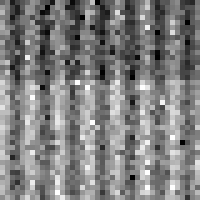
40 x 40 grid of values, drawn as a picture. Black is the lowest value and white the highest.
Stripes: upright, repeating 7 times. Seam: horizontal, 40% of the way down, the bottom part higher. Ninth with the lowest average: top middle. Histogram: bell-shaped.
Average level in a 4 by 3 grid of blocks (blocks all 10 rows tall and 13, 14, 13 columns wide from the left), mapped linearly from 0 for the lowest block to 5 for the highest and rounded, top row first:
101 | 322 | 545 | 545
